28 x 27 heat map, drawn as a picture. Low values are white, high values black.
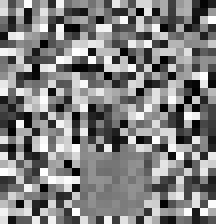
There is no seam. The texture is fine-grained noise. The halves do not mirror each other. The bottom middle is the calmest part. No row or column stands out. There are no regular stripes. In the bottom middle lies a patch that is calmer than the rest.
